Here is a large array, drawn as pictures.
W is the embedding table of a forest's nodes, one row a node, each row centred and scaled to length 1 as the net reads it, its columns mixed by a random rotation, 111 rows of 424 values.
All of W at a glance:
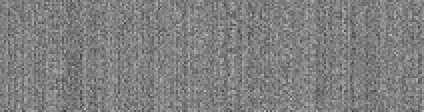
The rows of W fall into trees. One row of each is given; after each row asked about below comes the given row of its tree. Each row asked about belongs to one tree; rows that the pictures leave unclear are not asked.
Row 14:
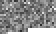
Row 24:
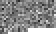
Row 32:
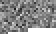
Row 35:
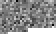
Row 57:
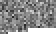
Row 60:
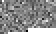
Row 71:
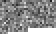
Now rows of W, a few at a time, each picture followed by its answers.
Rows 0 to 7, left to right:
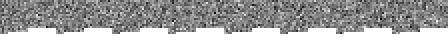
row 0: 24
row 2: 32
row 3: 71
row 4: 32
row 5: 32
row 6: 71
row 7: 60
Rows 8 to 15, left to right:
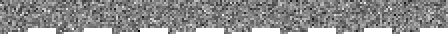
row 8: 32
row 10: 60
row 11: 24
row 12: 24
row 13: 35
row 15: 24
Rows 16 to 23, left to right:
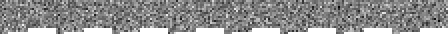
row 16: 24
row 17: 24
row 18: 24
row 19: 71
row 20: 71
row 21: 32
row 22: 57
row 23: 14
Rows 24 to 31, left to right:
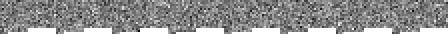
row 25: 24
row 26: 60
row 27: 32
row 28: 24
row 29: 35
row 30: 71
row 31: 71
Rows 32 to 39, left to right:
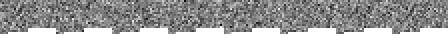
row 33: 60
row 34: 35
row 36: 14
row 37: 32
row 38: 32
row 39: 32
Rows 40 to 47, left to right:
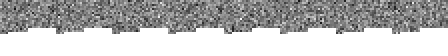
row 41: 24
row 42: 35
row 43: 32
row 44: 32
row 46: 71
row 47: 57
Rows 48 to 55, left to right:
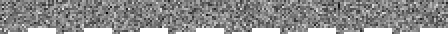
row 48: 24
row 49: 14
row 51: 24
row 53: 24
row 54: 57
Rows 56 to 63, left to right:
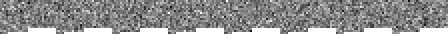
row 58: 32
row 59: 57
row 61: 32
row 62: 71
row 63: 35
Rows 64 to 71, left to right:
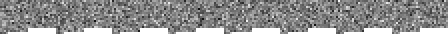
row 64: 71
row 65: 24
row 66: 60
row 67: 35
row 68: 71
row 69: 32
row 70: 60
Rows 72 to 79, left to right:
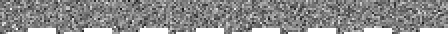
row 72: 71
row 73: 60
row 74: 35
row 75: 32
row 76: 71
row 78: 24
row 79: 57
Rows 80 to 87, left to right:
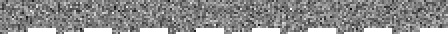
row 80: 57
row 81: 57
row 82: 57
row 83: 60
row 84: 32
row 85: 71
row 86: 32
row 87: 24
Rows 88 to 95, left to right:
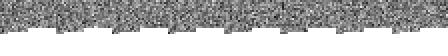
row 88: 24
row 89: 24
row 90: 71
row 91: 71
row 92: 71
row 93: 57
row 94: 71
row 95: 24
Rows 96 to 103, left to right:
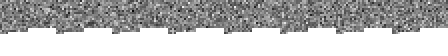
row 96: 32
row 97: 14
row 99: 57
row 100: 60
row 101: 71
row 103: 71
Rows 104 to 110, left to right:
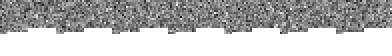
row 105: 14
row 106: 57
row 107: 57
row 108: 32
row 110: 14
